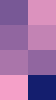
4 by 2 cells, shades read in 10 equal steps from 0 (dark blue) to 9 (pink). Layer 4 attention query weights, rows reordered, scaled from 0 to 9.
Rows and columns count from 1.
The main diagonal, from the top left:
4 7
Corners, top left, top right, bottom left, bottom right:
4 8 9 0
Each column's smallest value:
4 0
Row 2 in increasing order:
5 7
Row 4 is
9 0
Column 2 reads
8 7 5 0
